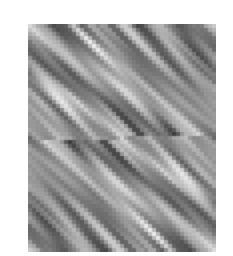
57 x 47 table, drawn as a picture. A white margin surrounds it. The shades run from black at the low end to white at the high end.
Symmetry: a half turn. Average level on the scale: 60%. Grain: diagonal, down to the right. Odd rows or columns: none. Slope: none.
